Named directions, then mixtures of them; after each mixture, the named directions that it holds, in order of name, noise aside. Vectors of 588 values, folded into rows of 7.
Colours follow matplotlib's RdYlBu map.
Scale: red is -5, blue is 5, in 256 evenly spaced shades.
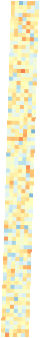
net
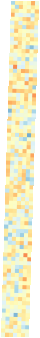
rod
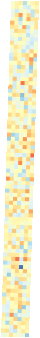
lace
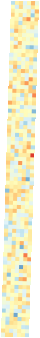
lace, rod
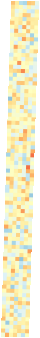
lace, net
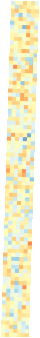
lace, rod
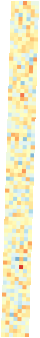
lace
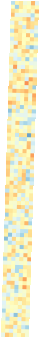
rod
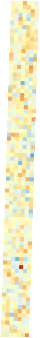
lace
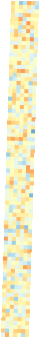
net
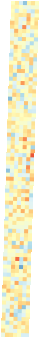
lace, net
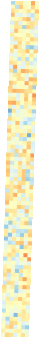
rod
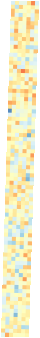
net, rod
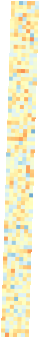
net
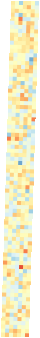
lace, net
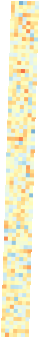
net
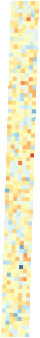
lace, rod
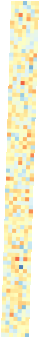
lace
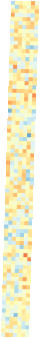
rod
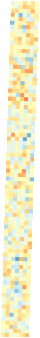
lace, rod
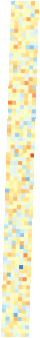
lace, rod
